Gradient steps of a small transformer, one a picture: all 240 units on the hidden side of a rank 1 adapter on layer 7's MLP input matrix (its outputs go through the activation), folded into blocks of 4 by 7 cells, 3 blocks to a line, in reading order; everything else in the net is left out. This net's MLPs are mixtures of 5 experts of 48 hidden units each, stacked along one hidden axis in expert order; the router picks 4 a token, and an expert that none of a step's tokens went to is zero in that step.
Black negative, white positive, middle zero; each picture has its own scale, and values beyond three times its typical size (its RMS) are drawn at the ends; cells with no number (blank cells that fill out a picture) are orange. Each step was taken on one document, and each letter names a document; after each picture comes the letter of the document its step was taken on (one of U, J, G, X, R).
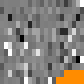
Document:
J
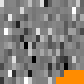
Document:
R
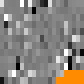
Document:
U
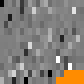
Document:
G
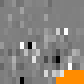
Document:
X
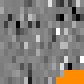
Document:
J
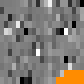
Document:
R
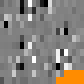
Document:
U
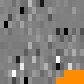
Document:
G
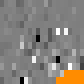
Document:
X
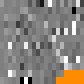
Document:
R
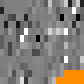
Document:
J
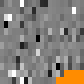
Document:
G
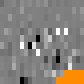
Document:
X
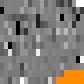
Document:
J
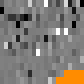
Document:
R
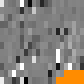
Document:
G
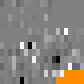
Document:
X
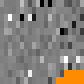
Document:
G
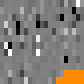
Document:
J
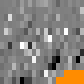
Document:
X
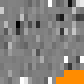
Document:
J
